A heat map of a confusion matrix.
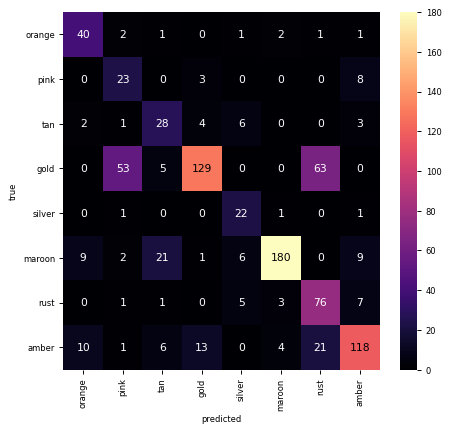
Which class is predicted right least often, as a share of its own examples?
gold
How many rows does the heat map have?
8
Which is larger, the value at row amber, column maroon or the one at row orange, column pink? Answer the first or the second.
the first
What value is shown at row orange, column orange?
40
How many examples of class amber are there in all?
173
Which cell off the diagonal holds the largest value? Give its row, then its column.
gold, rust
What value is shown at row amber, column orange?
10
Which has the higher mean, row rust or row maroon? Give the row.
maroon
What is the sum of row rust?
93
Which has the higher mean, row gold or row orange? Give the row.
gold
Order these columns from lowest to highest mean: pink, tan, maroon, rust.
tan, pink, rust, maroon
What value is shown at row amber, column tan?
6
